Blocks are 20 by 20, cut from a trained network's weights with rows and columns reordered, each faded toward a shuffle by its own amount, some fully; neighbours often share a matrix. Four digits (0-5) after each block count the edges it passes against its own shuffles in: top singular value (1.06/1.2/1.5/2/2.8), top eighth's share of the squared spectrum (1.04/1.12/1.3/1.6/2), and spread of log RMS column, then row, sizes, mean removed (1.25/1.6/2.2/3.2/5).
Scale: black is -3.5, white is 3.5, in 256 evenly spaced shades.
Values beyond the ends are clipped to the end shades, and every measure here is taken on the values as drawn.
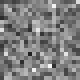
1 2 0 0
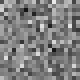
2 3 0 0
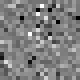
0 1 1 0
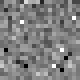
0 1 0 0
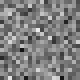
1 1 0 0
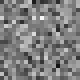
2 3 1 0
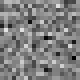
0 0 0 0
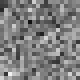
0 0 0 0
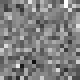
1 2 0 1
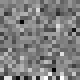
2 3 0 1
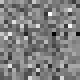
1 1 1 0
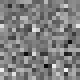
2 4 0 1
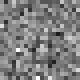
0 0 0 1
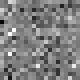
1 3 2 0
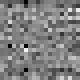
2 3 2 1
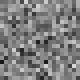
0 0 0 0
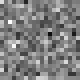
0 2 0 0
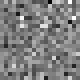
0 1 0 1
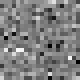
1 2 0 0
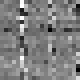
2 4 2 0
